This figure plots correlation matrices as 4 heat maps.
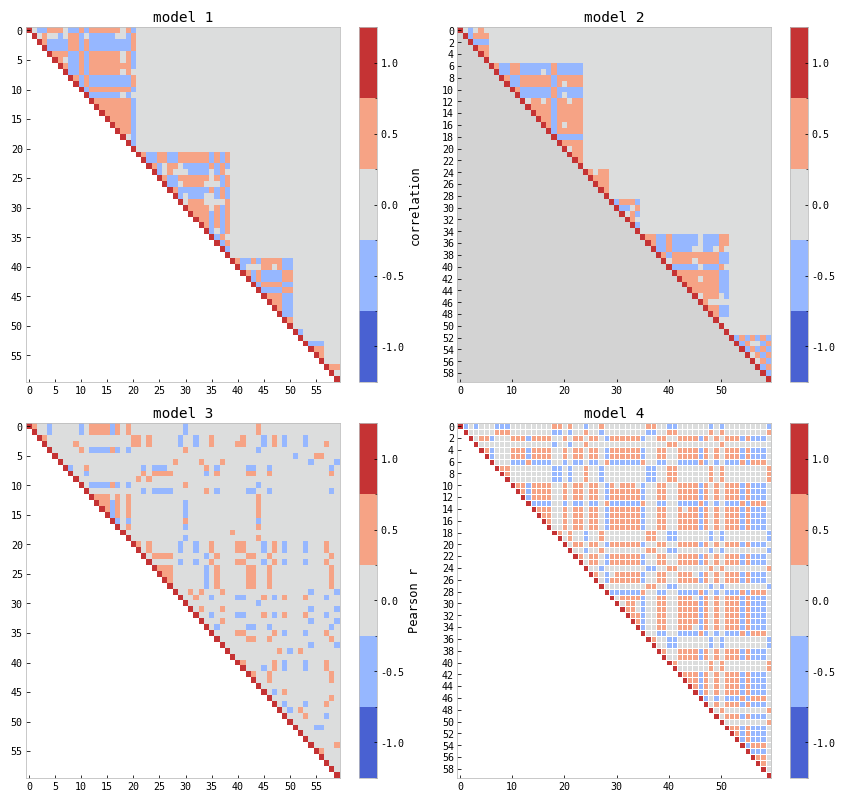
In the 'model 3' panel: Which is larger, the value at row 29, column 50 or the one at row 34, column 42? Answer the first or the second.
the first
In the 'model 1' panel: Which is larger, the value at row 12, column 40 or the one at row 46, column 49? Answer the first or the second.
the first
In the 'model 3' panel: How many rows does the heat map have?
60
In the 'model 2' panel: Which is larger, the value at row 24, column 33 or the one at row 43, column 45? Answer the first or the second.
the second
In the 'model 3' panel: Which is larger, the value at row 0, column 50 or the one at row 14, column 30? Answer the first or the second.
the first
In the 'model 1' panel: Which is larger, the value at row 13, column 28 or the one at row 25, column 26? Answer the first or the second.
the second
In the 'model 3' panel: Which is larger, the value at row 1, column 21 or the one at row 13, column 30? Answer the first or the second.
the first
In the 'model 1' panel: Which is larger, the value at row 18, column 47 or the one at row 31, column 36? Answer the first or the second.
the second
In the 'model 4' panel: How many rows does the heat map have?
60
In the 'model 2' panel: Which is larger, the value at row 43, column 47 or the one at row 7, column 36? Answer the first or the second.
the first
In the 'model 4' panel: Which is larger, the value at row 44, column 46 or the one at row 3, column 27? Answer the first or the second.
the second
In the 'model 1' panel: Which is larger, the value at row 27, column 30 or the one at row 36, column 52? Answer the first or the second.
the second
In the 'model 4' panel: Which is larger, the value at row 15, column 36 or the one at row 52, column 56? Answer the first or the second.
the first
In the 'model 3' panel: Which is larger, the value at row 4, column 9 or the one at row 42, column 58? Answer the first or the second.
the second
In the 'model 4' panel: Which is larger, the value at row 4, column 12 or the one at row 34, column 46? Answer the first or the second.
the first
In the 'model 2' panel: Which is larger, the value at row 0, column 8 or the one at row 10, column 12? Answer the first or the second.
the first
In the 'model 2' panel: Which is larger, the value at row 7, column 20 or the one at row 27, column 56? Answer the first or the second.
the second
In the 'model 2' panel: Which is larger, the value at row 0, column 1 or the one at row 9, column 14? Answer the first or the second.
the second
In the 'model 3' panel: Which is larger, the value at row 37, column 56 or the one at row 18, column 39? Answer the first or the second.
the second
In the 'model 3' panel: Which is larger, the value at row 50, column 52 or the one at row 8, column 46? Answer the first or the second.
the second
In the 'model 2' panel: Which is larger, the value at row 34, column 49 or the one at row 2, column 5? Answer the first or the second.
the first
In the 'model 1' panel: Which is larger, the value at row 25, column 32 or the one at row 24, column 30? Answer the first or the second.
the first
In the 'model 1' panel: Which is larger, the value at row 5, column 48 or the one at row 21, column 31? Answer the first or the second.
the second
